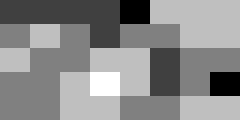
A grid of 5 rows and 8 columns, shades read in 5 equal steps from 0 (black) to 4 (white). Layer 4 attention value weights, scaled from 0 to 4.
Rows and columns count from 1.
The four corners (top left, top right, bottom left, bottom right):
1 3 2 3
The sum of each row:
13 18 18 17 20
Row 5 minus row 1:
1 1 2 2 2 -1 0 0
